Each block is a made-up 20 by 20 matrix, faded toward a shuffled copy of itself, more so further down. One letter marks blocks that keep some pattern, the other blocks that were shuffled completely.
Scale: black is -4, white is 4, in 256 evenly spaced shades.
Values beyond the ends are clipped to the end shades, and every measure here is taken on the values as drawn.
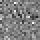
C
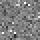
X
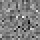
C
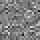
C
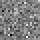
X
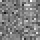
C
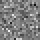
X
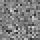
C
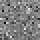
X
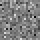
X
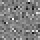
C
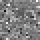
X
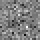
X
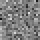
C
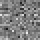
C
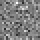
C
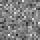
X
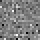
X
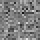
C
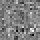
C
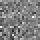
C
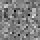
C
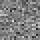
C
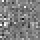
C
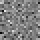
C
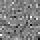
C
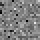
X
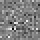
C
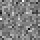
C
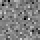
X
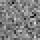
X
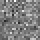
C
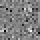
C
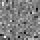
X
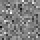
X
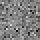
X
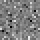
X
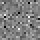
C
